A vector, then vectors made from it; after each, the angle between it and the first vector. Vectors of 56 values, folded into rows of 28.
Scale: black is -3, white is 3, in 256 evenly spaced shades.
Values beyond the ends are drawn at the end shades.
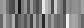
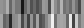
orthogonal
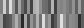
partly opposed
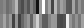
partly aligned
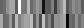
nearly opposite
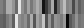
nearly opposite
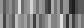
partly opposed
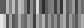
partly opposed
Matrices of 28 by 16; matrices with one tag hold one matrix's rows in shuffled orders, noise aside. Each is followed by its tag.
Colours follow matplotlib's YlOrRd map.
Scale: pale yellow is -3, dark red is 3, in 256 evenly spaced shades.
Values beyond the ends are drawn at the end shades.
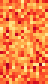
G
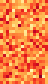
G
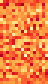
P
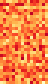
P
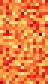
G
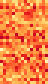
P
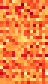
P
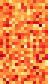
G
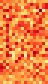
G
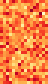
G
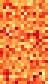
G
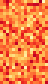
G
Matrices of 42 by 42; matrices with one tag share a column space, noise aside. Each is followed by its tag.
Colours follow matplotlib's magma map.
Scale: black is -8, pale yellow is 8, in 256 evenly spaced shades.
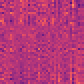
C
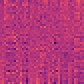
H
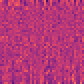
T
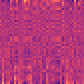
T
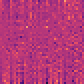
H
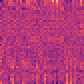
T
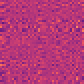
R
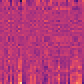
T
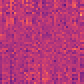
C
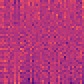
H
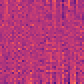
H
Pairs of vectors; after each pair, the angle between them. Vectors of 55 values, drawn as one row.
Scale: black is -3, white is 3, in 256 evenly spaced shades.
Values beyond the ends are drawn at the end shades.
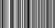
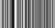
partly aligned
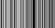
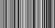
partly aligned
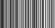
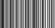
nearly parallel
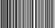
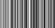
partly opposed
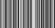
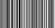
partly opposed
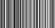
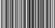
partly opposed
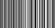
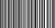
nearly parallel
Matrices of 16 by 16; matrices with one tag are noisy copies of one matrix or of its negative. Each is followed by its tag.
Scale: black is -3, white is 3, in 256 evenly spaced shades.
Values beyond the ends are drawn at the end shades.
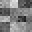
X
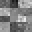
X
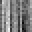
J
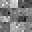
X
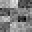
X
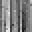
J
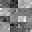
X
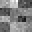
X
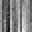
J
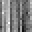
J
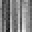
J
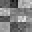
X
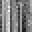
J
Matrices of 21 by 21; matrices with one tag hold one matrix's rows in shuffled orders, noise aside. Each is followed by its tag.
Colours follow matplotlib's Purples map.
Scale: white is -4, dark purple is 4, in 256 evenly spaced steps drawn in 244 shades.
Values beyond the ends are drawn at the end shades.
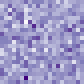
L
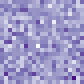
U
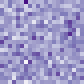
L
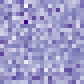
L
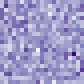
U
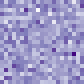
U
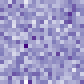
L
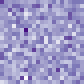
L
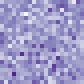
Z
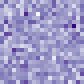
U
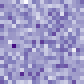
Z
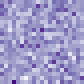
Z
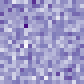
L
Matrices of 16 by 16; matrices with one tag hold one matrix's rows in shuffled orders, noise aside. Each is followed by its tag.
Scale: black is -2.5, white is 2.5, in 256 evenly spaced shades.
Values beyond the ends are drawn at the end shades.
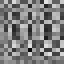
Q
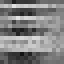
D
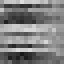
D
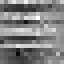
D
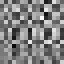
Q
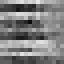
D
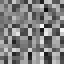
Q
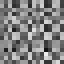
Q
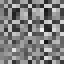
Q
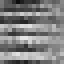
D
